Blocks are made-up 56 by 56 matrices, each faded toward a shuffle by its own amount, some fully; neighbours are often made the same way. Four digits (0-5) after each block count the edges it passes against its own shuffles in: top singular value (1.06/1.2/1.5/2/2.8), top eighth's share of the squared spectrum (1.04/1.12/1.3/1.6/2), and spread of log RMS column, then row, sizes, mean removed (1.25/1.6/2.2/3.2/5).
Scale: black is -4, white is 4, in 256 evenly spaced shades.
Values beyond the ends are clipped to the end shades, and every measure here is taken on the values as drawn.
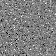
1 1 0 0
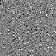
3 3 1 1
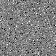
2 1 0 0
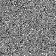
2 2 1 0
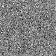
0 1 0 0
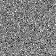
0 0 0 0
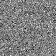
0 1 0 0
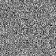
3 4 2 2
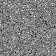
0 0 0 0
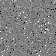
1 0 0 0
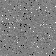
1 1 0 0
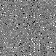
3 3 1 1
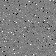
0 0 0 0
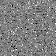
2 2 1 0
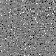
3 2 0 1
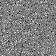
1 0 0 0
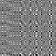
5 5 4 3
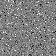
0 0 0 0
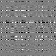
4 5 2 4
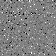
2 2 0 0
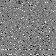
3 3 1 2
